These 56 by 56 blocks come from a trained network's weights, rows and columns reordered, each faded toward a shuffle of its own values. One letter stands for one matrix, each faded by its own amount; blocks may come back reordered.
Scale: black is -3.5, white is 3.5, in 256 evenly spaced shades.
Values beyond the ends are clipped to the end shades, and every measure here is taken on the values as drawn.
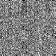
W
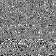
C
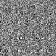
W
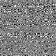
C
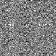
W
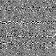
C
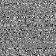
C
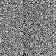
W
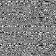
C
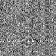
W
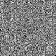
W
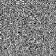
W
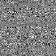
C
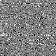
C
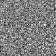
W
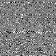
C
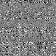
C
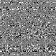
C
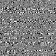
C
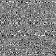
C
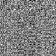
W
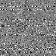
C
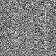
W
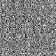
W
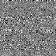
C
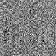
W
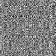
W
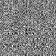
W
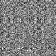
W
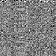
W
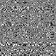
C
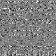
C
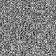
W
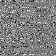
C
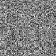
W
